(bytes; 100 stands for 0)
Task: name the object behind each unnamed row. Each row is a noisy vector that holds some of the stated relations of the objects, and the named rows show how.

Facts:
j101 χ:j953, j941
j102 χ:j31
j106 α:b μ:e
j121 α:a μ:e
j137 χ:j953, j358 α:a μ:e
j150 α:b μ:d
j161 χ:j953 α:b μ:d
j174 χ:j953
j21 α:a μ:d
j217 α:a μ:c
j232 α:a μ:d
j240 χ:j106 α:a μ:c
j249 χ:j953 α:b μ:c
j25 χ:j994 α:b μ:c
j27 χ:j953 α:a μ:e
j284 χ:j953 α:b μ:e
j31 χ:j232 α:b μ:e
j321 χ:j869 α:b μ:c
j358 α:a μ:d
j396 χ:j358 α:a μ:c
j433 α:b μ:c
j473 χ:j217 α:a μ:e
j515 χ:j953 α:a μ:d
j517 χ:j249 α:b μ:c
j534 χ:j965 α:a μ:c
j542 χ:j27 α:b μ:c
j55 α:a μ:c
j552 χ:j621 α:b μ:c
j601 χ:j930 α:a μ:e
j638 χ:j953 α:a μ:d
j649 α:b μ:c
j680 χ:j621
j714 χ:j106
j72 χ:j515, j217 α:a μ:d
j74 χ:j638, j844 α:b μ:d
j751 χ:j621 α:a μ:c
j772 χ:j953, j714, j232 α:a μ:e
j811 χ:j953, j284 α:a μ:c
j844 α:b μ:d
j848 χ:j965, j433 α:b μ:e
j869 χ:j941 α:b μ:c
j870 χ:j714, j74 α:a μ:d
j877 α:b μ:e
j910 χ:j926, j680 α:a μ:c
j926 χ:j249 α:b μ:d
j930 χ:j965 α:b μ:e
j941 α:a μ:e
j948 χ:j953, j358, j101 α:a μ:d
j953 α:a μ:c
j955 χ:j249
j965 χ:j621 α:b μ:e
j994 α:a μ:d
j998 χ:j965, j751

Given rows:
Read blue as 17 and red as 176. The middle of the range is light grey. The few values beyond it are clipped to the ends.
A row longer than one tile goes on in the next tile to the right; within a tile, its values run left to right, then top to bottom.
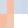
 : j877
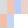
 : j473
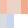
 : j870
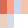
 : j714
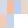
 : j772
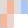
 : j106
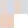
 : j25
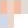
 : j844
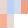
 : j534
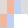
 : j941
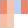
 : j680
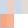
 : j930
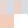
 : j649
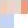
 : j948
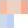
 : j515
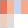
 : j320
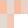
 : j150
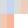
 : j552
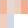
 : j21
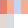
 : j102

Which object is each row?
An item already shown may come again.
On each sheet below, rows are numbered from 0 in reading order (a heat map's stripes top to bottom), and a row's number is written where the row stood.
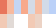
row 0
j320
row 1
j31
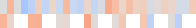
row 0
j106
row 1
j848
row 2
j284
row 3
j751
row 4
j150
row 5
j240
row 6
j396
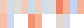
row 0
j55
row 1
j965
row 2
j102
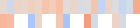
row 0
j433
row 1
j161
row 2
j953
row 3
j121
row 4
j910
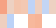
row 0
j232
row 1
j848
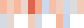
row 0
j844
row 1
j714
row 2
j55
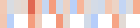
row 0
j217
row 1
j621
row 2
j601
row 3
j811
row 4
j751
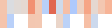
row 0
j217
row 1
j998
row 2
j137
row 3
j994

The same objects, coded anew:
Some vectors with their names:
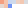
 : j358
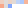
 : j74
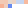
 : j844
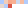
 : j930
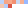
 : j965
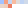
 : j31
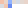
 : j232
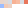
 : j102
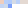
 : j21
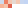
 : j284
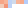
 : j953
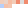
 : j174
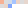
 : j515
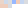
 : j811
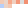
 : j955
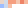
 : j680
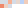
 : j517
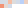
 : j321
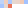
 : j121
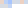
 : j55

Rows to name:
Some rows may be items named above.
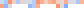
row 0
j552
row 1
j998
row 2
j161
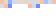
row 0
j232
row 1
j150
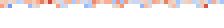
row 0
j844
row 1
j621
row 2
j433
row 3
j998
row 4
j106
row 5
j714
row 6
j217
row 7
j137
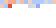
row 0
j930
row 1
j870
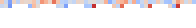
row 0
j994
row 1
j714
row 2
j21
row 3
j601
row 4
j965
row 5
j473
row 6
j848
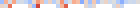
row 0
j877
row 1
j848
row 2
j941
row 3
j910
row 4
j240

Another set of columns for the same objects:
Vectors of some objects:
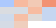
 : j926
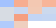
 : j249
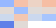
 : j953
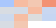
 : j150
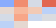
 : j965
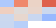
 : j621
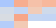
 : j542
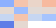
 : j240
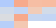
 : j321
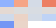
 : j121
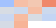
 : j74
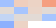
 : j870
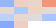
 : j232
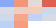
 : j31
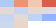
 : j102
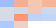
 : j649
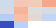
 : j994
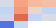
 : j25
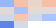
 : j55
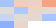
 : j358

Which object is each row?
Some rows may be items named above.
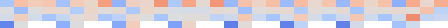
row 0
j217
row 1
j21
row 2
j232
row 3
j473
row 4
j953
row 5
j910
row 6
j55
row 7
j433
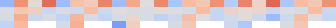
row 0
j877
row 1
j844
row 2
j137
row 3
j150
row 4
j998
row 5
j150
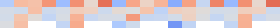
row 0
j161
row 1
j284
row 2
j552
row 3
j601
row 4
j284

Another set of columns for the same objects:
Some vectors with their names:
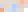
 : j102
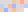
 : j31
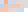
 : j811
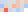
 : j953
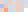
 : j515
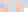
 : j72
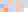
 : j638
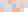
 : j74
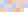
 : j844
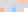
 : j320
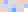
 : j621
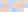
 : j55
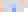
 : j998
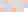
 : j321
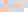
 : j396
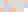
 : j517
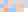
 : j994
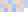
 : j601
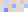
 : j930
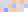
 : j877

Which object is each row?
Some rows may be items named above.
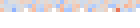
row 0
j680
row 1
j21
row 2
j994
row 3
j552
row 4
j953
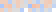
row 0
j137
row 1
j121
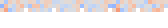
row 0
j232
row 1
j473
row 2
j433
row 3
j433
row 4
j232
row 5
j844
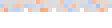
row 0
j217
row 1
j161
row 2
j910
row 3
j150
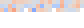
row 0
j284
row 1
j877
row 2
j240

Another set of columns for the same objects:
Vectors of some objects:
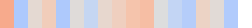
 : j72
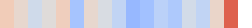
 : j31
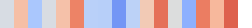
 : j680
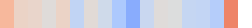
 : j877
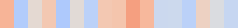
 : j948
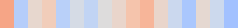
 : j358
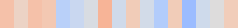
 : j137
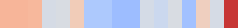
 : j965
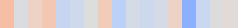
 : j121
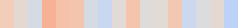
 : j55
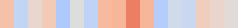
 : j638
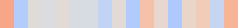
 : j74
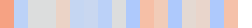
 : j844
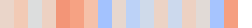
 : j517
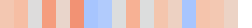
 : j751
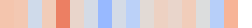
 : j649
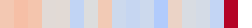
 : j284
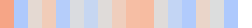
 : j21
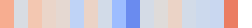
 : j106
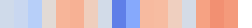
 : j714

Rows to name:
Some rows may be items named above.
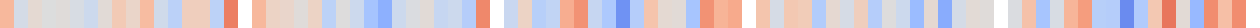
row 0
j161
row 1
j877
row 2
j998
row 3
j601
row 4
j621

